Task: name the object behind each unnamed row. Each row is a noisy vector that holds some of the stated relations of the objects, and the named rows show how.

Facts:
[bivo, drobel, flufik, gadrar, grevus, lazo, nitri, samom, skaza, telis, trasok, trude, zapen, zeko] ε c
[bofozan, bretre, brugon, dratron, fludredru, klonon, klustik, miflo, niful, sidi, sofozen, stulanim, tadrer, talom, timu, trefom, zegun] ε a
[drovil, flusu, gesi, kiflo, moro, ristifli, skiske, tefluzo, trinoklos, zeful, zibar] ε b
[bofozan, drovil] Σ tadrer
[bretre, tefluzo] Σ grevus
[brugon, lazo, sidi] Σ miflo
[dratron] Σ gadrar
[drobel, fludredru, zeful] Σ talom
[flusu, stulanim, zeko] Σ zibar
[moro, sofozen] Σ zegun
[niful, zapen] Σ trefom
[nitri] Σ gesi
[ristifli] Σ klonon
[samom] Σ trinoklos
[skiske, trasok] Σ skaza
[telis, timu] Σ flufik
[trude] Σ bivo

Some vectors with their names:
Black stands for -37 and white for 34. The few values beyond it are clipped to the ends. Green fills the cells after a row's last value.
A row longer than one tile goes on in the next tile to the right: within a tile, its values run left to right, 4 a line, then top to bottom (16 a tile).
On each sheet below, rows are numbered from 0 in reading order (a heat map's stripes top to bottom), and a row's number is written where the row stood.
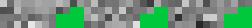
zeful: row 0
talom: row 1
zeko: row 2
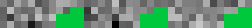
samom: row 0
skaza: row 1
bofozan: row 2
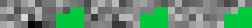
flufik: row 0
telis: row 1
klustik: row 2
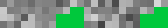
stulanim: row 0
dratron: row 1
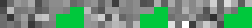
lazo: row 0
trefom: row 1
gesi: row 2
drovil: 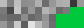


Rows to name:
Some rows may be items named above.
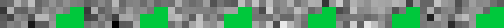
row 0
trasok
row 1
skaza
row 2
bofozan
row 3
drovil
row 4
zeful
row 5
zapen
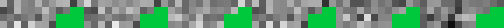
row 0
moro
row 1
ristifli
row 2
timu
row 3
moro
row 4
zegun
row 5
grevus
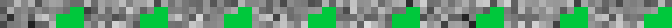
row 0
drobel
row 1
skiske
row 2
sofozen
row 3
trefom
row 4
drovil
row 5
trinoklos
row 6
flusu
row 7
trefom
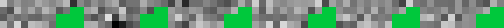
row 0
kiflo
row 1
flufik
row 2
miflo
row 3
flusu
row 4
fludredru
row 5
sofozen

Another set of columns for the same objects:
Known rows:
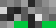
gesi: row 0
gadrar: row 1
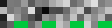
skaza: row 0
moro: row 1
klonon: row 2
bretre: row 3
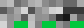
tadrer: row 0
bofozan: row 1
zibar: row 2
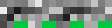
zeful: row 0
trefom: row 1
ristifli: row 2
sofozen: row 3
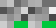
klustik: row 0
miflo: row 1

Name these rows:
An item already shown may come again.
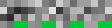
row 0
tefluzo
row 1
fludredru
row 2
stulanim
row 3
sofozen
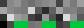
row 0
drobel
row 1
trinoklos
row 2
grevus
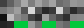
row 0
zeko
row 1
tefluzo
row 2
drovil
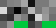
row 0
moro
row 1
skaza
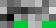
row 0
flusu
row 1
zegun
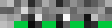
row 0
zegun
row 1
samom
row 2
lazo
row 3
zeko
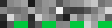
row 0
nitri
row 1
trasok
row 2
skiske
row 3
klustik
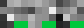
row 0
zapen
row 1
dratron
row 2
zeko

